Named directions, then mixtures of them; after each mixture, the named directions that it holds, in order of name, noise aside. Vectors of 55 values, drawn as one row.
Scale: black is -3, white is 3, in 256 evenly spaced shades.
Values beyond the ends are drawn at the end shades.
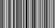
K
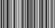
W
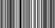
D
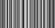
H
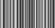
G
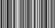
D, W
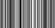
D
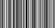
K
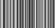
G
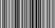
D, W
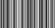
W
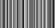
G, H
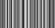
H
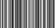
W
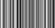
G, W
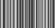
G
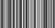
D, K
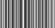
H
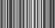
D, H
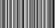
G, H
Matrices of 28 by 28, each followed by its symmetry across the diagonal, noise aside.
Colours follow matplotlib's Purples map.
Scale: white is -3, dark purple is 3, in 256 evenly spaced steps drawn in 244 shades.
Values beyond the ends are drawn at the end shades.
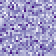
neither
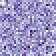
symmetric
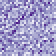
symmetric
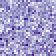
neither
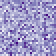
neither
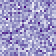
antisymmetric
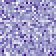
neither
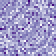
symmetric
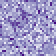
symmetric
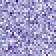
neither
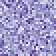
antisymmetric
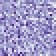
antisymmetric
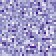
antisymmetric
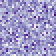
antisymmetric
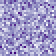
antisymmetric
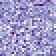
neither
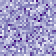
symmetric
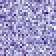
neither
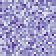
antisymmetric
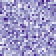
antisymmetric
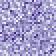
symmetric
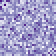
symmetric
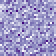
neither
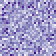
symmetric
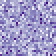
neither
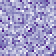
symmetric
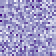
antisymmetric
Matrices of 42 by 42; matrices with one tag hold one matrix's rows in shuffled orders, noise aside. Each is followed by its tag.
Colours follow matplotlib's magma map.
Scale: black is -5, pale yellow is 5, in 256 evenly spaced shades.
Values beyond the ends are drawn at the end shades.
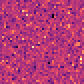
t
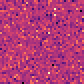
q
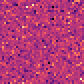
t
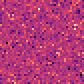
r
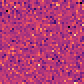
r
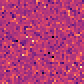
t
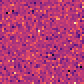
r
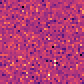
q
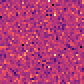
q
